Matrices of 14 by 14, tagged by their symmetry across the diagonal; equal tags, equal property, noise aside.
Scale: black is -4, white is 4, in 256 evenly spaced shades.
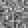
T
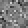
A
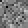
A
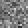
T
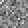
A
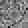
A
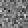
T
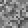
A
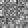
A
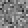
A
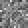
A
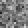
T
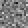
T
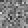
T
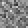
A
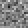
T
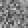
T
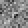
A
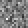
T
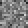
T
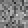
T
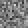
T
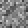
A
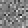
T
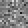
T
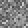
A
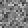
T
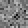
A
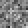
A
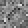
A
